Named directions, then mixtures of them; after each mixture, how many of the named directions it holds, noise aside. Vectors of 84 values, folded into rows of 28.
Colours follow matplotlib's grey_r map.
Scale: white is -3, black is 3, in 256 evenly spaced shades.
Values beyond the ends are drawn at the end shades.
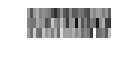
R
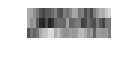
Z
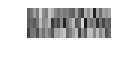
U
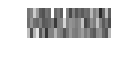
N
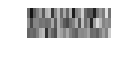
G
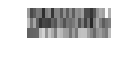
two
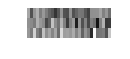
one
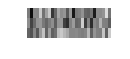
three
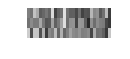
two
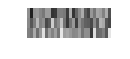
two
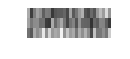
three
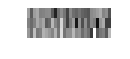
one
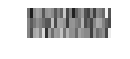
three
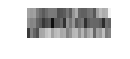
two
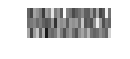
two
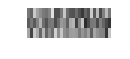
three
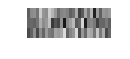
one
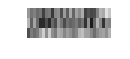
two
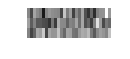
three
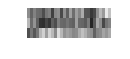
two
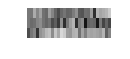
three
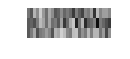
two
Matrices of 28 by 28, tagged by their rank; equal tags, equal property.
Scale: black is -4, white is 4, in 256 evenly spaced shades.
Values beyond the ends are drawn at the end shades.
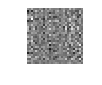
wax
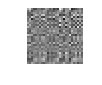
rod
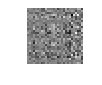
wax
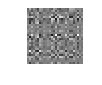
rod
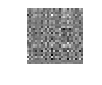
rod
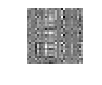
rod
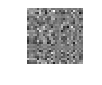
wax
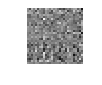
wax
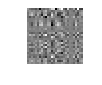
rod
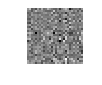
wax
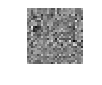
wax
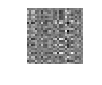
rod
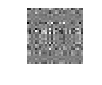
rod
